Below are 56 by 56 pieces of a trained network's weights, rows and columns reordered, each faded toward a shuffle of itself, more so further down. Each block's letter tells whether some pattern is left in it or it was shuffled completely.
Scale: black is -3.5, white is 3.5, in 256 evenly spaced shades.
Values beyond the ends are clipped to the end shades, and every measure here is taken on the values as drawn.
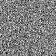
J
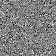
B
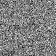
B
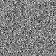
J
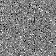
J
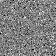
B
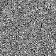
J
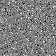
B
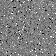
B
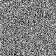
J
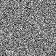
B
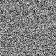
J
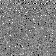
J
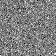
B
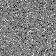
B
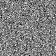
B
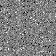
J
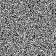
B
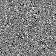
B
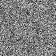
B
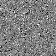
B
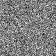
B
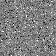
B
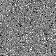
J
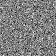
J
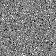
B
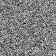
B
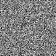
B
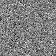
B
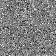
B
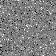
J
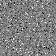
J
